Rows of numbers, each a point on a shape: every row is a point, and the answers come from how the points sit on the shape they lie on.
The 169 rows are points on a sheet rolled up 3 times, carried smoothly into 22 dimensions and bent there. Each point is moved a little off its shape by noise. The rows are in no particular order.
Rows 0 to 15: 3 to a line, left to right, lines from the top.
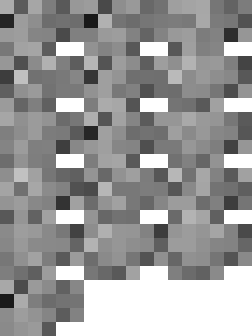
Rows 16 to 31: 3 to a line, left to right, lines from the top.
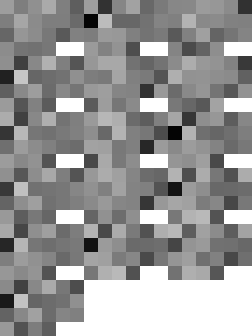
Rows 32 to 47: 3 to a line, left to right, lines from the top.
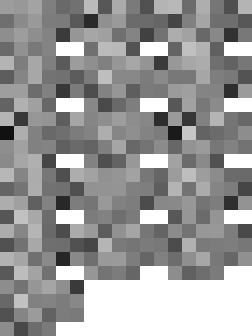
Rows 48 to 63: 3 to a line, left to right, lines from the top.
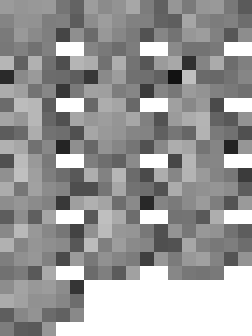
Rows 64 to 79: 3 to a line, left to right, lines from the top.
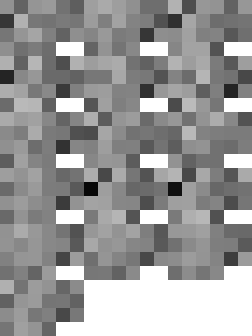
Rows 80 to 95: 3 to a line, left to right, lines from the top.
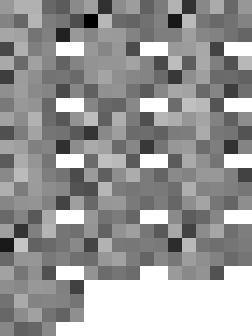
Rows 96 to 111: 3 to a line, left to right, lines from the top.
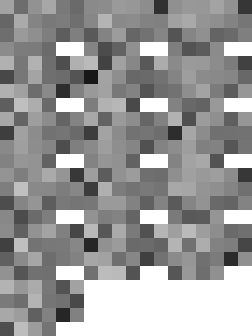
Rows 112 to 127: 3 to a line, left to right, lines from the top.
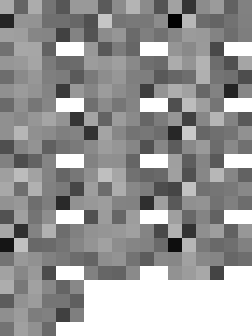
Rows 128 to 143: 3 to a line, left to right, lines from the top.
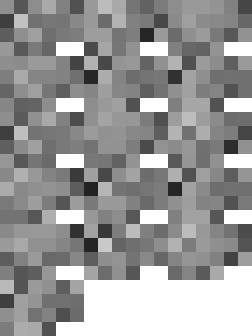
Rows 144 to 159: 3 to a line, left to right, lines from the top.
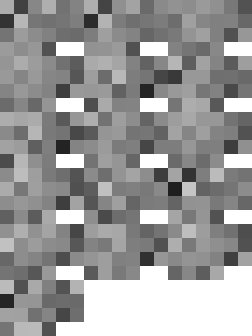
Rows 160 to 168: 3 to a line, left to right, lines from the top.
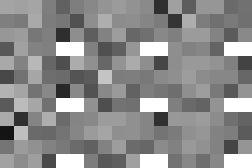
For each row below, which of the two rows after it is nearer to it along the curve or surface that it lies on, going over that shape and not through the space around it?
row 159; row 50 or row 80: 80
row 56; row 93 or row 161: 161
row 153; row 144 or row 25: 25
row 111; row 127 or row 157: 157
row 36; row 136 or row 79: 136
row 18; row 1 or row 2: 1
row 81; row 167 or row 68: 167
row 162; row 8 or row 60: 8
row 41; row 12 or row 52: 52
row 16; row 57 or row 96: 96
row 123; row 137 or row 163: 137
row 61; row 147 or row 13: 13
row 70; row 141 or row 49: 49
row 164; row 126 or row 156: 156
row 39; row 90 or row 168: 90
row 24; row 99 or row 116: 99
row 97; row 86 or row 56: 56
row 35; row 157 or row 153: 157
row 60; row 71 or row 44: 44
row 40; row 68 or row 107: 107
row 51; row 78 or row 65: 65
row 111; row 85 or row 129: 129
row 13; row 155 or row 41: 41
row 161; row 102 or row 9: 9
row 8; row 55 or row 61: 55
